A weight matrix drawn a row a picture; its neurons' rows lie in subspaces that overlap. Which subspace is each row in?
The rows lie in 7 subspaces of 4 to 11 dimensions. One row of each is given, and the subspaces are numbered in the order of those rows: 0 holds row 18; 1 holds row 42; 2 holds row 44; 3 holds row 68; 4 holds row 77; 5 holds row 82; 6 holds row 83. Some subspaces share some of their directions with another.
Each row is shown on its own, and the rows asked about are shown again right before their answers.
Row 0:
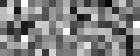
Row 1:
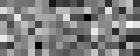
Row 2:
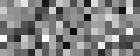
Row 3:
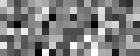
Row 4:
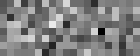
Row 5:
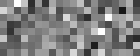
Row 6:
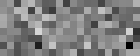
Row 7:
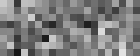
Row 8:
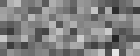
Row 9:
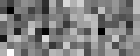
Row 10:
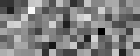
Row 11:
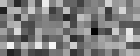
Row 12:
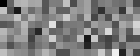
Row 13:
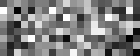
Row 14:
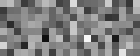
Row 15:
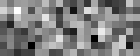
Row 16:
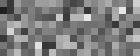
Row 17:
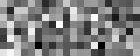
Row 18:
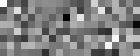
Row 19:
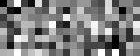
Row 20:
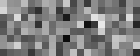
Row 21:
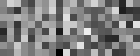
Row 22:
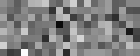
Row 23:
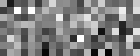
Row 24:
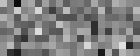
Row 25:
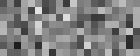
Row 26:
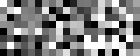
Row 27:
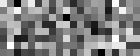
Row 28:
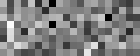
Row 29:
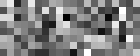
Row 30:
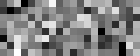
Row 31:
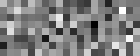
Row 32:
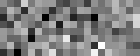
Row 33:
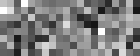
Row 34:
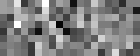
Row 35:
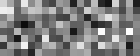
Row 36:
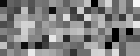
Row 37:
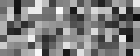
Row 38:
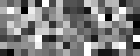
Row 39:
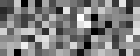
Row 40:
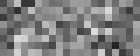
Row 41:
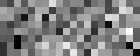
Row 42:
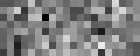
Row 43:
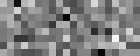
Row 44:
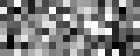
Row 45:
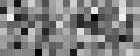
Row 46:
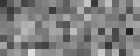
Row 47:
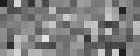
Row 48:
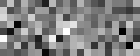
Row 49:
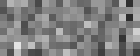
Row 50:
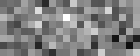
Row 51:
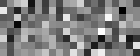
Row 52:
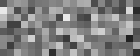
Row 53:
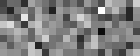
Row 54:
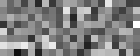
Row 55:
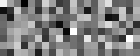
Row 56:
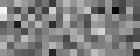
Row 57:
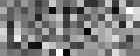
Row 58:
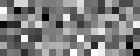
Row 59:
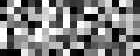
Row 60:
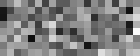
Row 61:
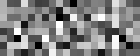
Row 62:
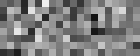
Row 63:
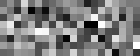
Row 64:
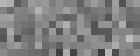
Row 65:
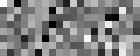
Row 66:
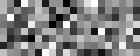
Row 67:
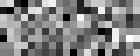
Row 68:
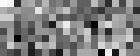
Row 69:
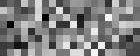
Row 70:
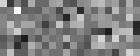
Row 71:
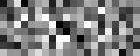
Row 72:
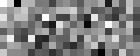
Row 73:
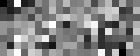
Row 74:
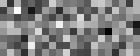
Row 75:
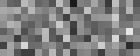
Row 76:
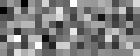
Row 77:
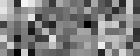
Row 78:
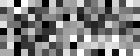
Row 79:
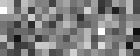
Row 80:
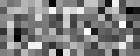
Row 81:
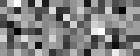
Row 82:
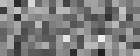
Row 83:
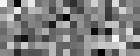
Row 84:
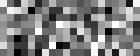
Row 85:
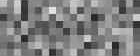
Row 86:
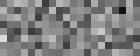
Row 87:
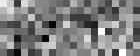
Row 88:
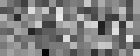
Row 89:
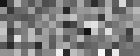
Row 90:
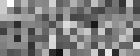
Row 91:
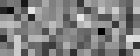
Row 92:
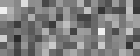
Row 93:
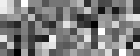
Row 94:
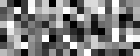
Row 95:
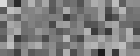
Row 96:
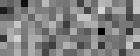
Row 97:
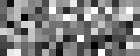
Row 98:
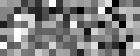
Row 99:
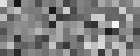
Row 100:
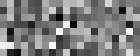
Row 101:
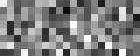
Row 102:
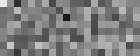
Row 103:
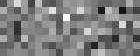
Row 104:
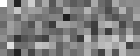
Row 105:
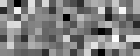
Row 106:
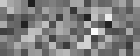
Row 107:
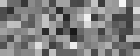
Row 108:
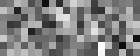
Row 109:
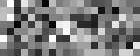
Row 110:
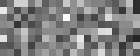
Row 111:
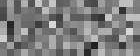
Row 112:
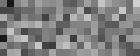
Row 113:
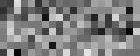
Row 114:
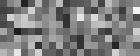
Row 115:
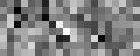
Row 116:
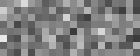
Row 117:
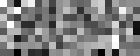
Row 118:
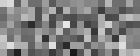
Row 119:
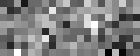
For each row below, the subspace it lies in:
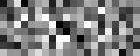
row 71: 5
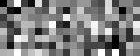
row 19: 4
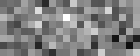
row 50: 5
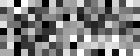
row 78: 1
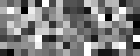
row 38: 1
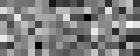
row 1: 1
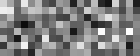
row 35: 0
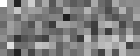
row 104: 2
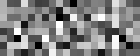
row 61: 0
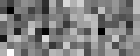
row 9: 1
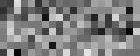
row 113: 1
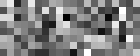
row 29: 5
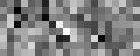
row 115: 5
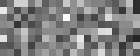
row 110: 4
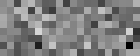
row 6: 5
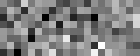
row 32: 1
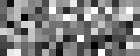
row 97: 5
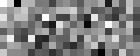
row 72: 1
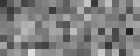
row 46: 0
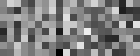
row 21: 3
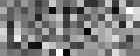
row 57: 3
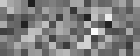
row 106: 0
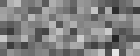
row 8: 5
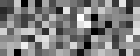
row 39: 1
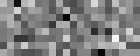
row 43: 6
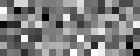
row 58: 1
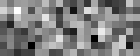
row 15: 5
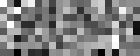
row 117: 4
